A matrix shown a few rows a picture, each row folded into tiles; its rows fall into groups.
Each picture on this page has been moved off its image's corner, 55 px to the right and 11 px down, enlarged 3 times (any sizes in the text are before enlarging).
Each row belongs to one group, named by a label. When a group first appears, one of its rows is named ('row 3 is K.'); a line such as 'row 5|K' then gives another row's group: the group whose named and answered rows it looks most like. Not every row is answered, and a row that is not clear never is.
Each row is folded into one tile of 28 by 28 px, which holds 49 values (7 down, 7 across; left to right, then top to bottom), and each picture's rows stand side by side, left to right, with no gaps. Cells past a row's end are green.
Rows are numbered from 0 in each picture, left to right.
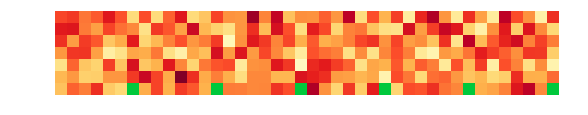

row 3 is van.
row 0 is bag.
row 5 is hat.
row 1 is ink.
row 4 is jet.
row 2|hat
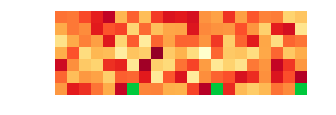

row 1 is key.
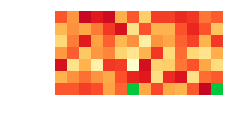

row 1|key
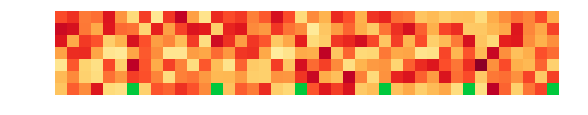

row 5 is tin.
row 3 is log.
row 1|jet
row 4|ink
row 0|bag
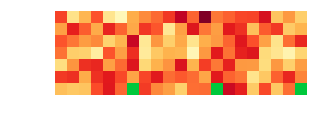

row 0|ink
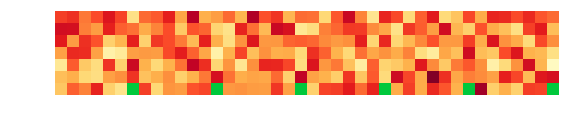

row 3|jet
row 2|hat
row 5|key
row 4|ink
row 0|bag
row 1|hat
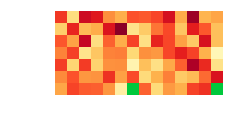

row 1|hat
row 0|jet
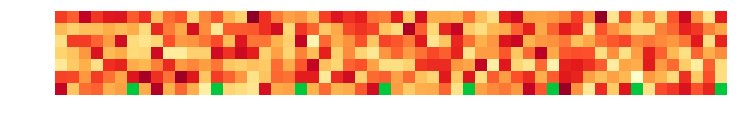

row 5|tin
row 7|jet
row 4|hat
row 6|van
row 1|ink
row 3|key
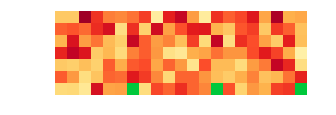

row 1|jet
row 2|hat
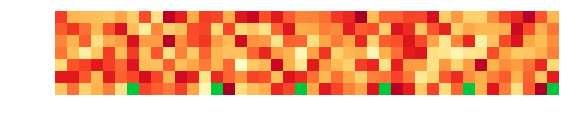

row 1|log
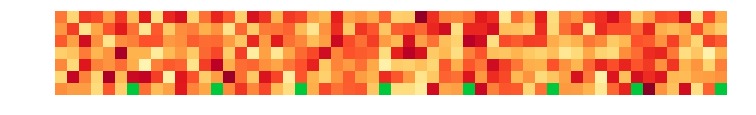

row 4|bag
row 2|log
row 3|hat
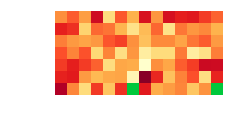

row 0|van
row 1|log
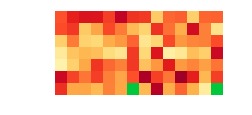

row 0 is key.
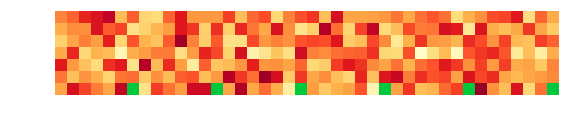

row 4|ink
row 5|van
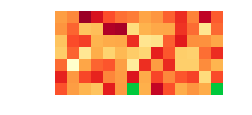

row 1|tin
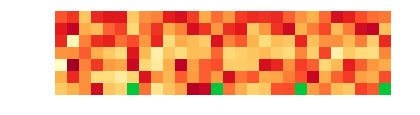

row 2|key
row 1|key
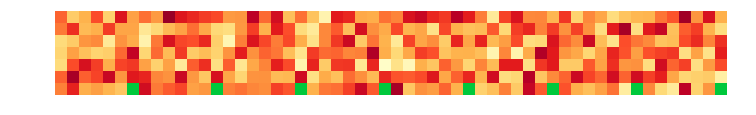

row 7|van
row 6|ink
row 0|ink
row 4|key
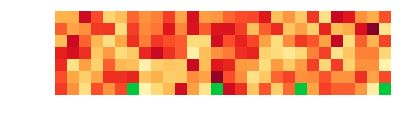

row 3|jet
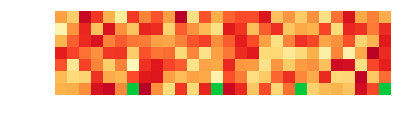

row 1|van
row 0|hat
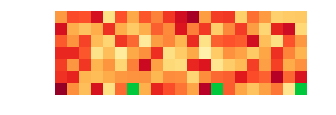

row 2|ink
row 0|van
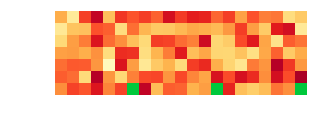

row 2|ink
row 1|log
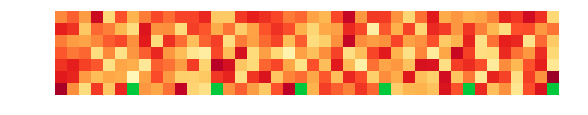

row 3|tin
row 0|van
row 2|key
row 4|tin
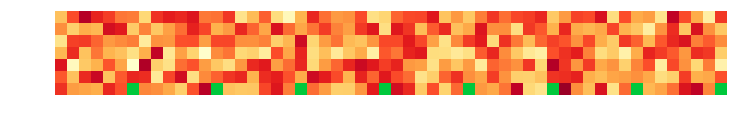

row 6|van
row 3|ink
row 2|ink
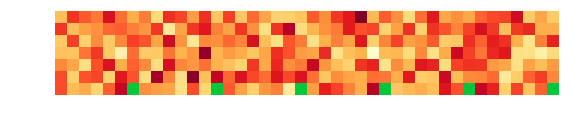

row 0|key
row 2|ink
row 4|tin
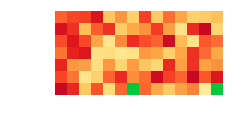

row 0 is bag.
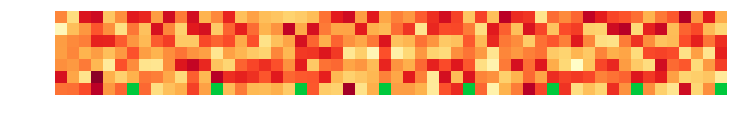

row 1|hat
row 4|tin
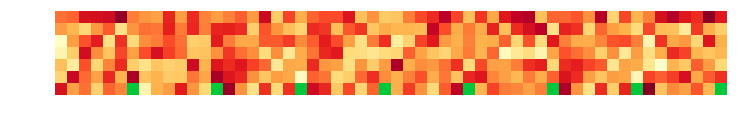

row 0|tin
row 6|van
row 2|van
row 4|tin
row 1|bag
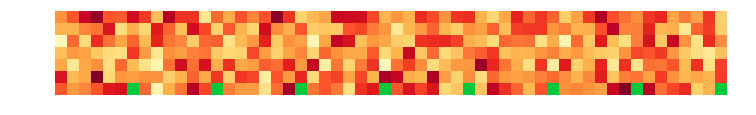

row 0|key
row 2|tin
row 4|log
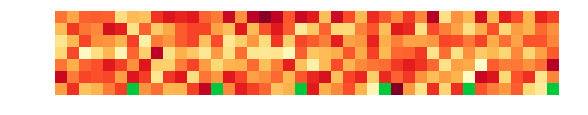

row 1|key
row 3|log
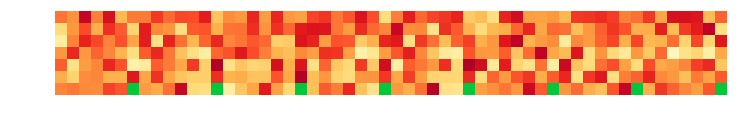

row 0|hat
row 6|key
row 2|bag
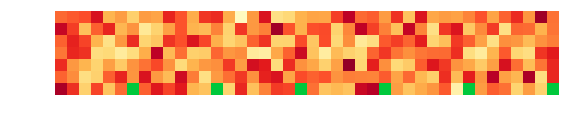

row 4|hat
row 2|ink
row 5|tin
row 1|log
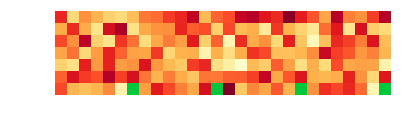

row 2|key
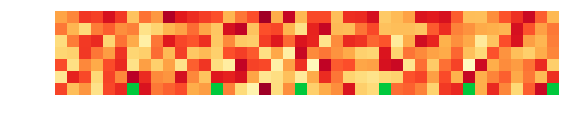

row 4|tin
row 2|van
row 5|tin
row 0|tin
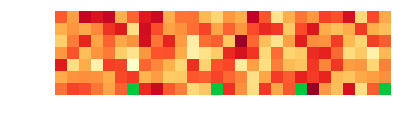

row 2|bag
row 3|van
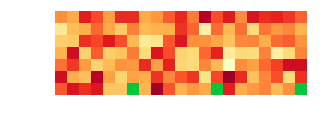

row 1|tin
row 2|log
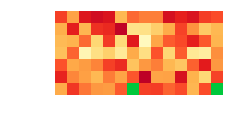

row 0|jet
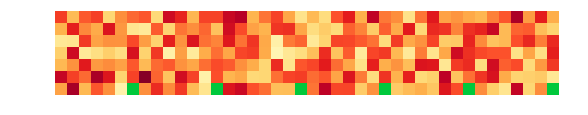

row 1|log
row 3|log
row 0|ink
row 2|bag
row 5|van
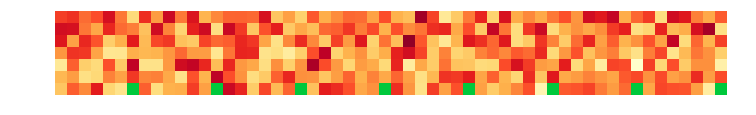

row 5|hat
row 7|jet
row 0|bag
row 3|jet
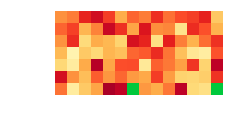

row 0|key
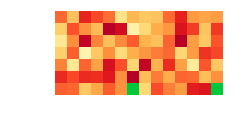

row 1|tin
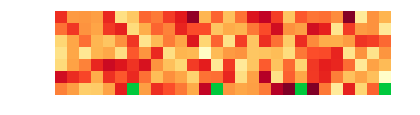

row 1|jet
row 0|ink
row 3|van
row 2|key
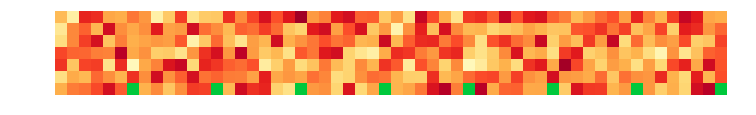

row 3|bag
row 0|hat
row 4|hat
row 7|tin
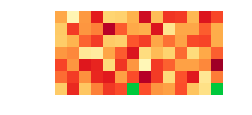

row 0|ink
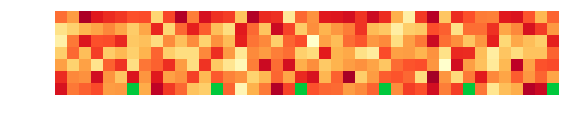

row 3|key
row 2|hat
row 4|log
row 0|log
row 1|jet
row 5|key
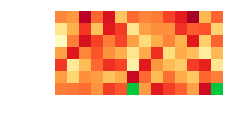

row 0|hat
